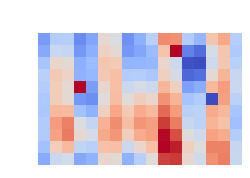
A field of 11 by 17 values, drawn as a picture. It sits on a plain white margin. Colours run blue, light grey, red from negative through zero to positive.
Three lone cells stand out: two far higher and one far lower than their neighbours. Stripes running up and down repeat 4 times from left to right. The ninth with the highest average is the bottom middle.
